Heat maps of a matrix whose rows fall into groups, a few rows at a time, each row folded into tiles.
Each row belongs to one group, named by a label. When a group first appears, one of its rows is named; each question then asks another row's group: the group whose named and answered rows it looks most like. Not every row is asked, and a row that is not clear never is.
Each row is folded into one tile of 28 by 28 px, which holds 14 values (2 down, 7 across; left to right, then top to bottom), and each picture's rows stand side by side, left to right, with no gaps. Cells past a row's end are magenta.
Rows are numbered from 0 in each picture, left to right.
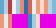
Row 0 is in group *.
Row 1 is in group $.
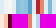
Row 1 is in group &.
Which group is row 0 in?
*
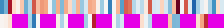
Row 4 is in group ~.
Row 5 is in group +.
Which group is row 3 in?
*
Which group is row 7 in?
*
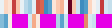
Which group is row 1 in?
&
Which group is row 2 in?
~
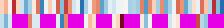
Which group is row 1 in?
+
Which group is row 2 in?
$
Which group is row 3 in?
&
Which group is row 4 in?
*
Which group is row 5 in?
$
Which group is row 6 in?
&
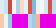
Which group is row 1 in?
$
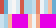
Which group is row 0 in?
$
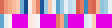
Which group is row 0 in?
~
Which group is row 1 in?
+
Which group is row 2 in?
+
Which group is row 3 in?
&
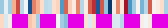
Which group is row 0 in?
~
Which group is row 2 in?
$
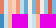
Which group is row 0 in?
$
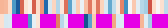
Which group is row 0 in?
+
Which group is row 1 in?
&
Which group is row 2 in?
+
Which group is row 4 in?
+
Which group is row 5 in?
+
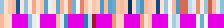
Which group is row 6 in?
~
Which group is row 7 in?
~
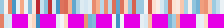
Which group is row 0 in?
+
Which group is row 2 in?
&
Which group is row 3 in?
+
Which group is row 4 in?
$
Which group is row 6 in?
$
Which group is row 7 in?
&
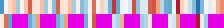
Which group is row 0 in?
&
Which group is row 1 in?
$
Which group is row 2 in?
$
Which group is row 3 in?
*
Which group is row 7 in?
+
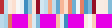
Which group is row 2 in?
&
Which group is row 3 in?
*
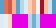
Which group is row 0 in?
&
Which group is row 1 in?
~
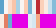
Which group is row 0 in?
&
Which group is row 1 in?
*
